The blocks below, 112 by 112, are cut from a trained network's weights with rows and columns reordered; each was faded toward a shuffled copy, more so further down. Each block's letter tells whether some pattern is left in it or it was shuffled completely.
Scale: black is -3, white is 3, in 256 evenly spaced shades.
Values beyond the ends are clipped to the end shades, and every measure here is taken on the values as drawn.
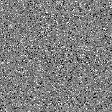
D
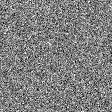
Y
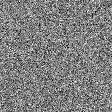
Y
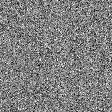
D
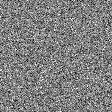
Y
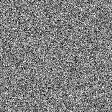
Y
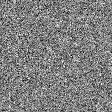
Y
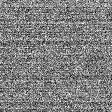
D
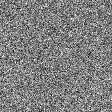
Y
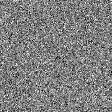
D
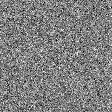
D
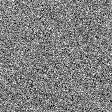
Y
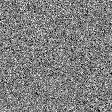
Y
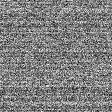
D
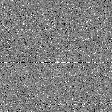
D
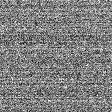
D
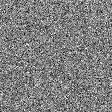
Y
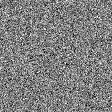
Y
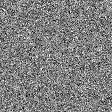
Y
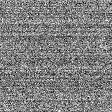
D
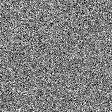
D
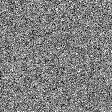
Y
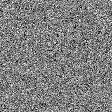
Y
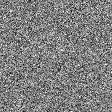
Y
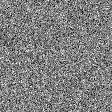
Y
